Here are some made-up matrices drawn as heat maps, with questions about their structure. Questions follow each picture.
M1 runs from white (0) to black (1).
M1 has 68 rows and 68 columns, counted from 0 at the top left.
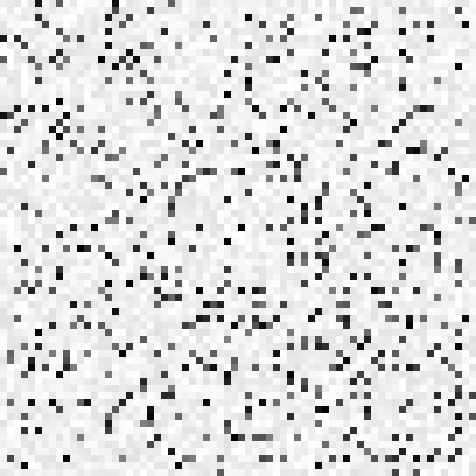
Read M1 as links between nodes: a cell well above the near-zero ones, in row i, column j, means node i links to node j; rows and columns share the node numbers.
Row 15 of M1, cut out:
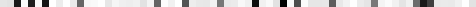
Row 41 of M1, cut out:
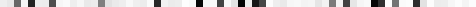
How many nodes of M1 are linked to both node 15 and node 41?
8
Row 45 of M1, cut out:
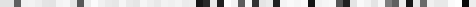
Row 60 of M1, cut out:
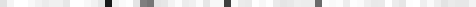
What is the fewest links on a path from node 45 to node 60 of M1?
1
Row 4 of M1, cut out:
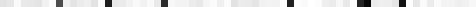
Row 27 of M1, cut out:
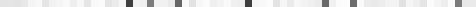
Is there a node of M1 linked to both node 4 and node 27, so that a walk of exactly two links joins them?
no
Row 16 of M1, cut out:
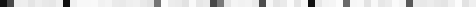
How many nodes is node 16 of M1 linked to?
10
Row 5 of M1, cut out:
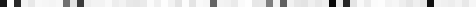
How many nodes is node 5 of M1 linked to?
10
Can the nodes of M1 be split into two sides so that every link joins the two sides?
yes
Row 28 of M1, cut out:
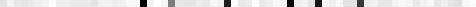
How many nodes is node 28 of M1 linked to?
6
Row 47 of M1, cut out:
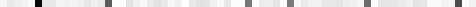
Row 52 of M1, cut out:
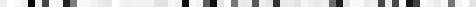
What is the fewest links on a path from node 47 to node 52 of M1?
1
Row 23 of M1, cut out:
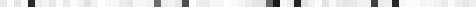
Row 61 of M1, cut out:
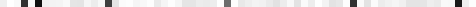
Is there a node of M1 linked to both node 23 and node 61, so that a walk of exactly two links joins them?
no
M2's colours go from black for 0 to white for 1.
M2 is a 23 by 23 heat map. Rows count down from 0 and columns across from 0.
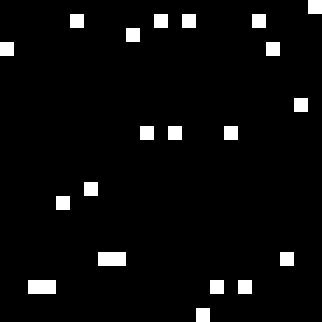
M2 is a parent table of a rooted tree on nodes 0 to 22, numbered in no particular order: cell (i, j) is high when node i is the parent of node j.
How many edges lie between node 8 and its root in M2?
2
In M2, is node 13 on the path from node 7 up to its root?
no
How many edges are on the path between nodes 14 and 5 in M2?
7
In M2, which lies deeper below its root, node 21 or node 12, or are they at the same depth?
node 12
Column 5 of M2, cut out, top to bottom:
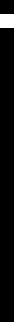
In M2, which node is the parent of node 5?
1
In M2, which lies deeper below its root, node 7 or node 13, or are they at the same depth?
node 7
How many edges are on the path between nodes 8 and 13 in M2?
3
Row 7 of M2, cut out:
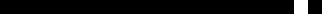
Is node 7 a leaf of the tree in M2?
no
